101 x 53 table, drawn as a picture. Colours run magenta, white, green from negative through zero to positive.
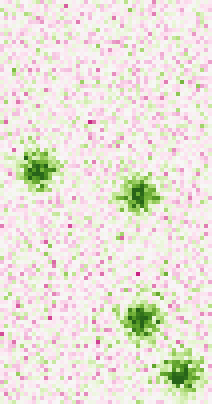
There are four bumps. Neither half mirrors the other. The ninth with the highest average is the bottom right. Overall the values sit about 50% of the way up the scale. No overall slope runs across the table. No single row or column stands out from its neighbours.
